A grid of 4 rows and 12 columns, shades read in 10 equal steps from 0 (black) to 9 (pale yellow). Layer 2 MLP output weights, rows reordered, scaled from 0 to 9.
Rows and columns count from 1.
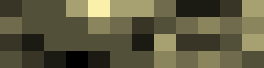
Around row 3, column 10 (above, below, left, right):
5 5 2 3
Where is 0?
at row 4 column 4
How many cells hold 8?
0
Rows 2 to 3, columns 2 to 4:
3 3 3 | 1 3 3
